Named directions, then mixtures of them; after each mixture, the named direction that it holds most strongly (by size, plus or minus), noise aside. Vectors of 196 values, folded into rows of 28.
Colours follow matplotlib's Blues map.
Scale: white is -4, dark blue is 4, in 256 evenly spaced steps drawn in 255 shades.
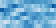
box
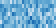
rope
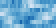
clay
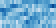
box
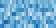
rope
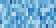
rope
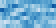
box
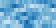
box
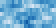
clay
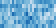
rope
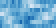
clay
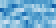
box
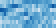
box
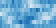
clay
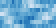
clay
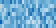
rope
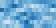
box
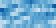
box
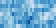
clay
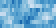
clay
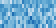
rope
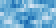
clay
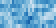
clay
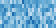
rope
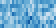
rope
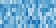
rope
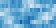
clay
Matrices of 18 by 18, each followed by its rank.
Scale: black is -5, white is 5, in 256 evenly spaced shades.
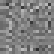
three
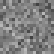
full rank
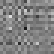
three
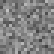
full rank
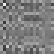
three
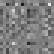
three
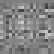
three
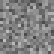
full rank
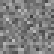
full rank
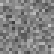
full rank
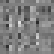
three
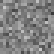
full rank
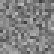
full rank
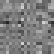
three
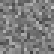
full rank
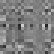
three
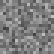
full rank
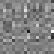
three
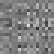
three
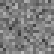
full rank
